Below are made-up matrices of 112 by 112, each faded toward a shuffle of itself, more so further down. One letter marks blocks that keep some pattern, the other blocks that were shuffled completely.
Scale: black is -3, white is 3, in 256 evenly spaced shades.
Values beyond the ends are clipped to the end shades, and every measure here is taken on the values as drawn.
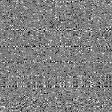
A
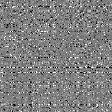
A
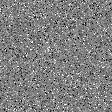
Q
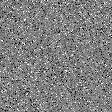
Q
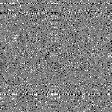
A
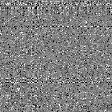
A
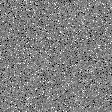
Q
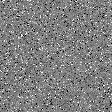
Q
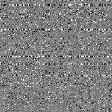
A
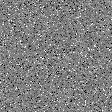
Q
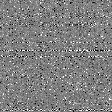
A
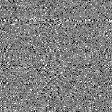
A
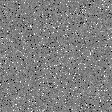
Q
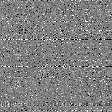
A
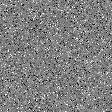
Q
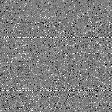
A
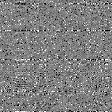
A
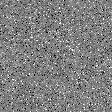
Q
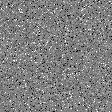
Q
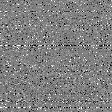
A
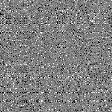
A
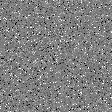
Q
